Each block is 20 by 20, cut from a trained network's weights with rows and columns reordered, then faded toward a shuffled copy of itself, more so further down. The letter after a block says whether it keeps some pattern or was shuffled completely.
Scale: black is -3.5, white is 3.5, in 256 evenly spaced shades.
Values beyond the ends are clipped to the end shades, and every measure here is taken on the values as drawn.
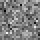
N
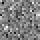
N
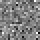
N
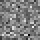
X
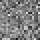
X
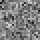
N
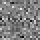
X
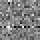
X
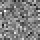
N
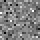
N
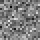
N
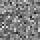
N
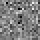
X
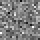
N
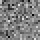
N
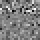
X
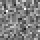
N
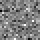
N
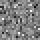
N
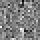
X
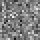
N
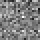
X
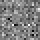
X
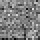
X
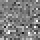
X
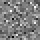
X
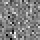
N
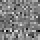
X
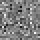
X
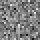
N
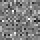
X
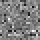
X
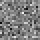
N
